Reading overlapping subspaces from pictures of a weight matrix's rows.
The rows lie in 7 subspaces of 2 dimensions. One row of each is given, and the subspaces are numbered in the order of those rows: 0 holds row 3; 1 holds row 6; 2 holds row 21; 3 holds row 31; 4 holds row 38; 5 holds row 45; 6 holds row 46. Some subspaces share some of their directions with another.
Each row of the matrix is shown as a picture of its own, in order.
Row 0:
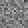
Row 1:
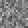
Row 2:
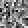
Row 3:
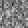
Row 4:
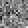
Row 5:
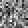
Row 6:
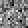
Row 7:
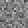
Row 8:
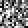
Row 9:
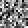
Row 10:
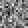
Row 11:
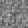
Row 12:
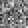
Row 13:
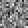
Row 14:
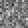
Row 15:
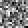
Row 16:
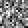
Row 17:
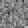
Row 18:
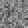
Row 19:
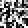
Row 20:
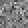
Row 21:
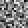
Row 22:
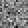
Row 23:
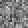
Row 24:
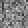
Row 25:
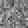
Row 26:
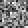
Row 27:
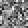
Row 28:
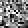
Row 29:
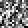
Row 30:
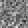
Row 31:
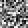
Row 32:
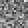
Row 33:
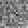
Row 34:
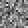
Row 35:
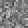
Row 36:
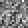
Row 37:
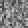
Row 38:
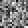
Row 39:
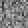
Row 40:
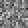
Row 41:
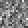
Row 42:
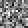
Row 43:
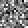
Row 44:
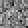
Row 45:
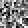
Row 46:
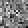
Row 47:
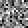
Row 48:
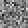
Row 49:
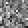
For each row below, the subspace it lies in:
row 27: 5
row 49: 6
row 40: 4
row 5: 1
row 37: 0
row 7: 2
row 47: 2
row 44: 1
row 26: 4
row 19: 5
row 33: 6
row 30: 3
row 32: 2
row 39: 0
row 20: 5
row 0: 2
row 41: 3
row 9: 4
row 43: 2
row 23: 1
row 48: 4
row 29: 3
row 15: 4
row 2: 5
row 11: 3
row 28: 6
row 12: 1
